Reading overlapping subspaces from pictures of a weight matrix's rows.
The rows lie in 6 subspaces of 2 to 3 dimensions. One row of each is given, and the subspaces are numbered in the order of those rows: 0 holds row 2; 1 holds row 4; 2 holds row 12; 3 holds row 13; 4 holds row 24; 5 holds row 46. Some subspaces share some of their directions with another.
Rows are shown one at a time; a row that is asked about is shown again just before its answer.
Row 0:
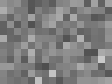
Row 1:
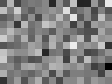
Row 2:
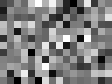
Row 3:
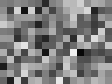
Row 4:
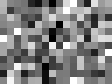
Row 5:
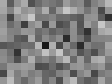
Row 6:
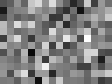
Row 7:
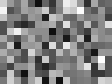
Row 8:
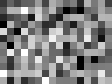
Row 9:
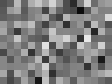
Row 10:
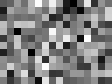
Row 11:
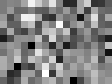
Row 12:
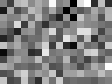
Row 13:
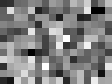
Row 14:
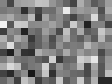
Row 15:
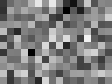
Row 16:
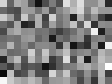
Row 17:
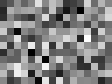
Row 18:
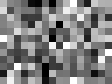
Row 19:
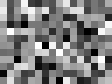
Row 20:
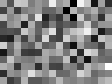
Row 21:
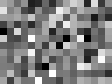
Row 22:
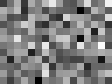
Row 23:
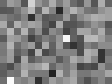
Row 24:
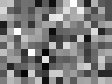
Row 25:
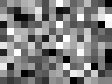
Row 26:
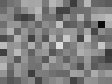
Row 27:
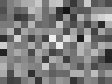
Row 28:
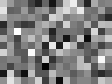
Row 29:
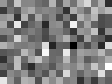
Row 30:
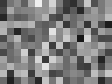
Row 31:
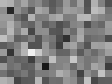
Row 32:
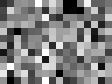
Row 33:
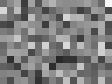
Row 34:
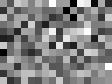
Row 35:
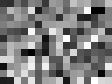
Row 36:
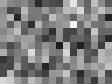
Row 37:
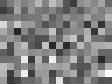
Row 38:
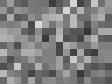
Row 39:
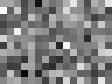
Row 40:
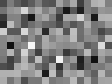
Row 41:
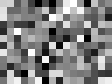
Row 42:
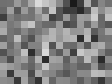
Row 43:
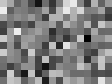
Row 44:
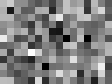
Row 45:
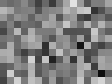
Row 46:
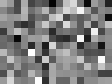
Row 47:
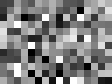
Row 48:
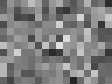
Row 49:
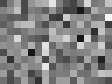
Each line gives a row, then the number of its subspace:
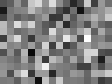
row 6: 0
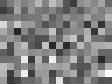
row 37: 3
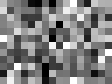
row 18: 1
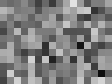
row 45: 3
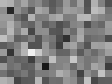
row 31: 3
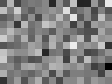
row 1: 2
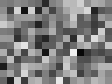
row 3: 3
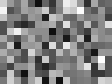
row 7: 4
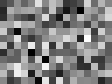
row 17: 1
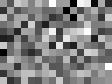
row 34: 2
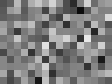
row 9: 5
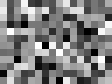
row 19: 4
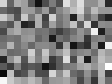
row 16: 2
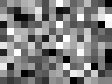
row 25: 4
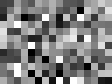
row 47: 1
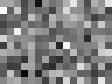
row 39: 5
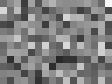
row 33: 5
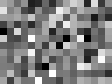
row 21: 0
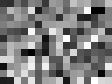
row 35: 3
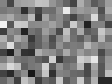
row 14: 1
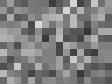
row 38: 2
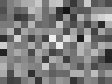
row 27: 4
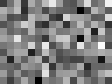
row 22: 5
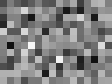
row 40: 1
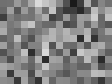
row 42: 3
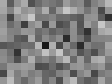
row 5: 4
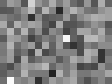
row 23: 0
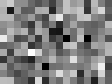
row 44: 3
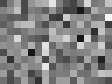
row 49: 5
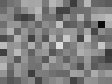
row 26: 4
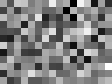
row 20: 2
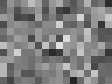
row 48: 4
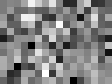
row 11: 1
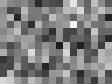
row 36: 2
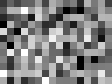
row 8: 1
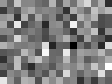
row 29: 2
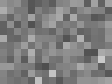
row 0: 0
